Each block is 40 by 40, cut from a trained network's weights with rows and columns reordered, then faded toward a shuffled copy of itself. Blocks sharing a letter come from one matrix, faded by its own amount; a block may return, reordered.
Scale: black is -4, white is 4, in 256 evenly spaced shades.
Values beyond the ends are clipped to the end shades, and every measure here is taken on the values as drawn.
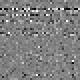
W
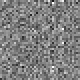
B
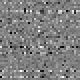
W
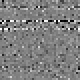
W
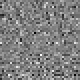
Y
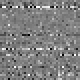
W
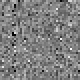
B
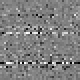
W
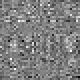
Y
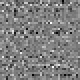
Y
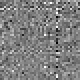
B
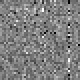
B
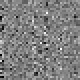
B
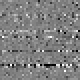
W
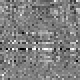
W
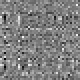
Y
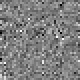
B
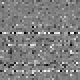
W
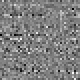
Y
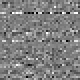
W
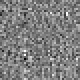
B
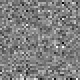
B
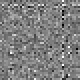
B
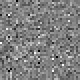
B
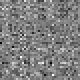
Y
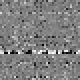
W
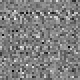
Y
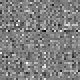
Y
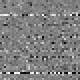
W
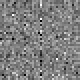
B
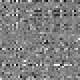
W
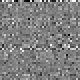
W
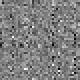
B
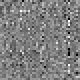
B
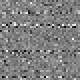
W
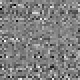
Y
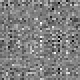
Y
